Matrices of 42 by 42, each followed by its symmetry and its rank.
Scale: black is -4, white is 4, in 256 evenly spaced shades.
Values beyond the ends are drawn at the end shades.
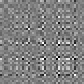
symmetric, rank three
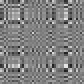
symmetric, rank two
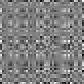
antisymmetric, rank two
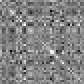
symmetric, rank five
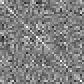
symmetric, rank five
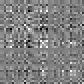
symmetric, rank three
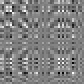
symmetric, rank two
